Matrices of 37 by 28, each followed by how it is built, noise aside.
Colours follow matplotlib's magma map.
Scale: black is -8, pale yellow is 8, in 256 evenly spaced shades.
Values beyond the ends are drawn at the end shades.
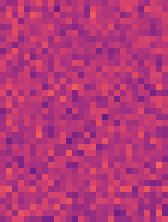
noise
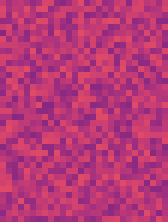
noise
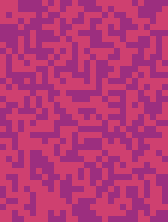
noise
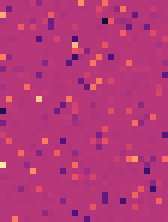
sparse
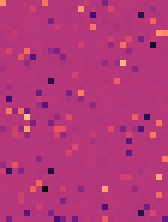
sparse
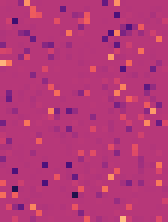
sparse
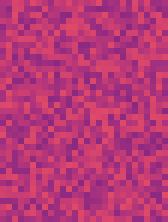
noise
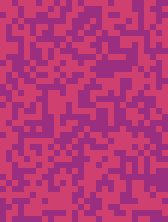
noise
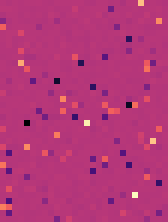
sparse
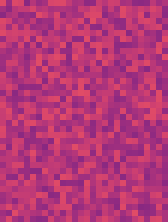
noise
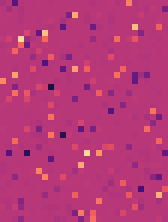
sparse
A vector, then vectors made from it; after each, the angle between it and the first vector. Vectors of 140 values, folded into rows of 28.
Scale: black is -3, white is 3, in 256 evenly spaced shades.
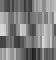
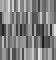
partly opposed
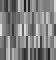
partly aligned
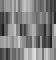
nearly opposite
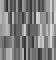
partly aligned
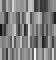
partly opposed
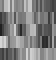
nearly opposite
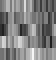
nearly opposite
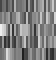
partly aligned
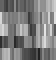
nearly parallel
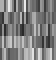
partly opposed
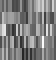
partly aligned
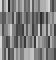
orthogonal
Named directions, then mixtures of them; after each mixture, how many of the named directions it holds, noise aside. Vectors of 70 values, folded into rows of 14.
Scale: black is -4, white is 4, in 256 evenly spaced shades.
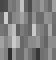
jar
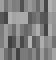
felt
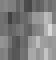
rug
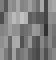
three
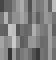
one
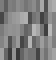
two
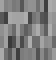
one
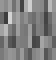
three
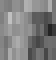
one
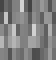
one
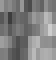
one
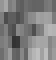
two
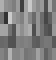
three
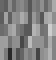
three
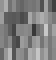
three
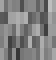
one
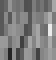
three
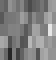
three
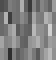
two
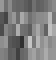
two
